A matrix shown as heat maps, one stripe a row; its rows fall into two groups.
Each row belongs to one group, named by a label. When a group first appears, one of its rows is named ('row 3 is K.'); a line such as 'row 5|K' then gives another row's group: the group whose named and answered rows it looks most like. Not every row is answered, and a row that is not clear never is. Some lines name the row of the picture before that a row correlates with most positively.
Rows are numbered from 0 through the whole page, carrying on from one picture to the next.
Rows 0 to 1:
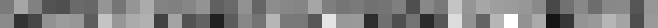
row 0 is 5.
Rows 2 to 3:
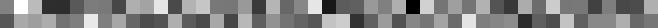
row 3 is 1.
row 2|5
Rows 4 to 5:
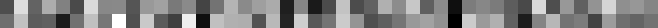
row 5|1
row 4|1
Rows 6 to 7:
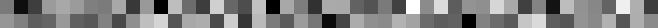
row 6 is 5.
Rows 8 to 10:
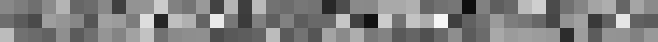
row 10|5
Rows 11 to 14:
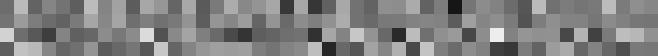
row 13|5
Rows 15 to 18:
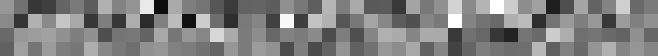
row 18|1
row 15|5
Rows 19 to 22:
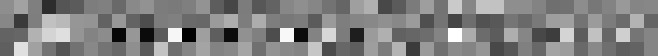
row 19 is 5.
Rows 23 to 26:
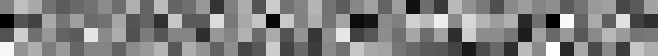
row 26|5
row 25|1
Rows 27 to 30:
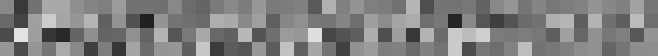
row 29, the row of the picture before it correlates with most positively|23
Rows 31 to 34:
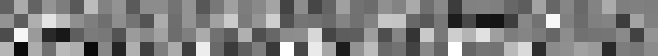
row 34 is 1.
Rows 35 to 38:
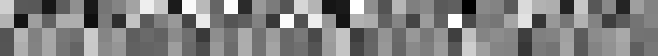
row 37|1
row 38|1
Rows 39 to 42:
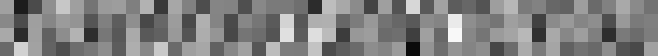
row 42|5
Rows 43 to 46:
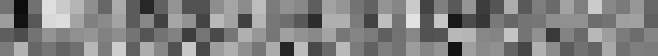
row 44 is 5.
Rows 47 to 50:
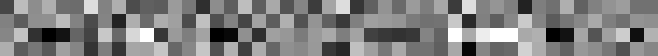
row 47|1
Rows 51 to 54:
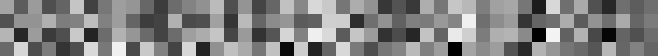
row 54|1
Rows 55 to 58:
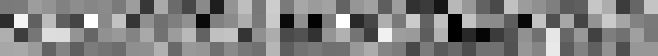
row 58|5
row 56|1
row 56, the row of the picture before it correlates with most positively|54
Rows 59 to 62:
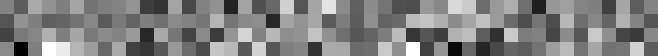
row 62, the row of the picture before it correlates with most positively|57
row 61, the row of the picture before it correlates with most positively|55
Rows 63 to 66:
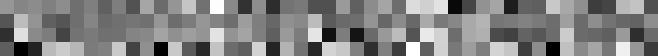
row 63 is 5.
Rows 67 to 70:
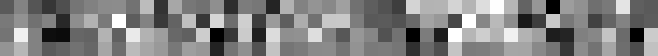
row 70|5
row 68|1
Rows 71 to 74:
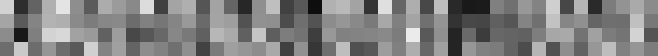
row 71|5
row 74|1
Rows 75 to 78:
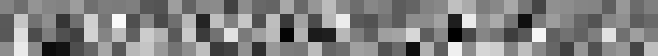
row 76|1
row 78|5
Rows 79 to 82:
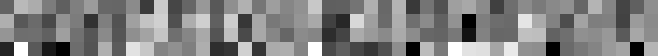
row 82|5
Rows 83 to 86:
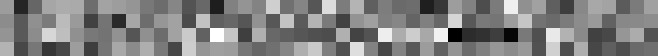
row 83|5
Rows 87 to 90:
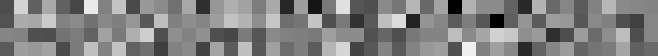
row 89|5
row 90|1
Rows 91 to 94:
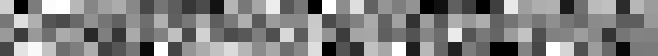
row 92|5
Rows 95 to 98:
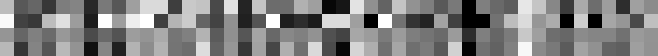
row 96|5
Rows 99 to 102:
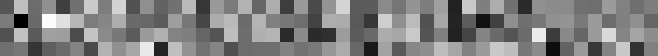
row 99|1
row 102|5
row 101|1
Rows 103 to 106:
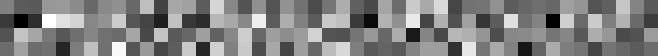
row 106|1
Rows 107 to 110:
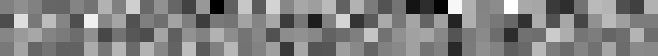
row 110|1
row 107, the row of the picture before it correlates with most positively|105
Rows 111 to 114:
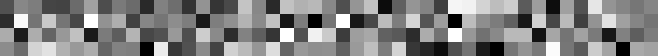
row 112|1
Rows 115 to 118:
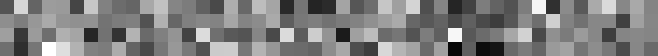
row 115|1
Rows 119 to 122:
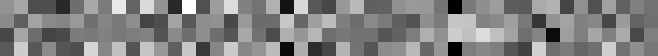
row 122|1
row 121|5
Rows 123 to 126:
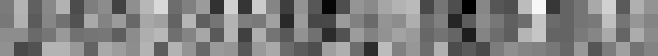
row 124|1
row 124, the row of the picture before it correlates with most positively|122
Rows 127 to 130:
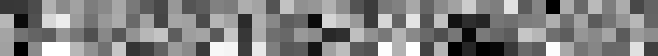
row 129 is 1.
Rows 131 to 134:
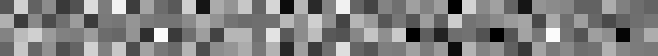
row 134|1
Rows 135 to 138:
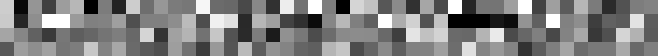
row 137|5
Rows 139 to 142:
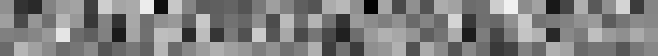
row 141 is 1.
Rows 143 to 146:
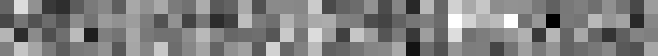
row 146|5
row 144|5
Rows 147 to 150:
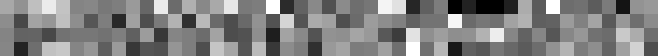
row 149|5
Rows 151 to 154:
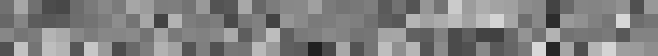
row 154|1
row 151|5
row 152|5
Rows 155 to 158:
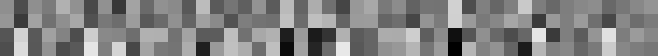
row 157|1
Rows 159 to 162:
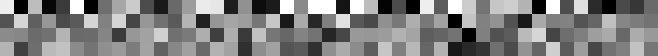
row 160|1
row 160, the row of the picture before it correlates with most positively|158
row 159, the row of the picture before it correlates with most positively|156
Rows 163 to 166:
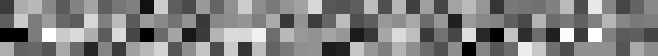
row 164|1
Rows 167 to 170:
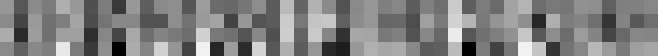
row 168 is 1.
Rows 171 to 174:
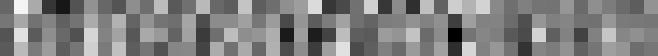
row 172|1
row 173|1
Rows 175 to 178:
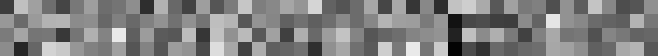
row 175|5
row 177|1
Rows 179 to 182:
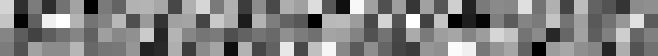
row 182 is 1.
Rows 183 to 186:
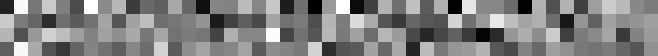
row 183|1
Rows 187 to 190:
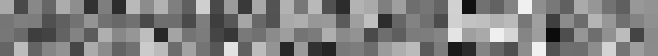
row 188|5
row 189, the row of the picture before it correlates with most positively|184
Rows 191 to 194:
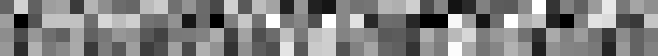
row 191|1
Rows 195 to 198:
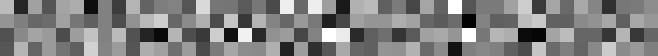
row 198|1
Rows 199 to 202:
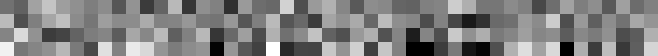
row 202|5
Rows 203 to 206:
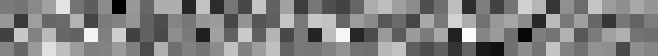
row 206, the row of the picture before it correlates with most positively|200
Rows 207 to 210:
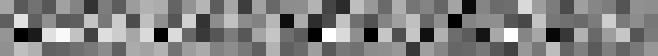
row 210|5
